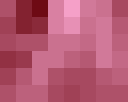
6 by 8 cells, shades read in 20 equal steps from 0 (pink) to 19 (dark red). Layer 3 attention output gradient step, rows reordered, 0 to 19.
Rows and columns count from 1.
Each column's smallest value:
10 8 6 4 0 5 5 7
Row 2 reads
12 16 15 4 2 6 5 9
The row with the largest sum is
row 6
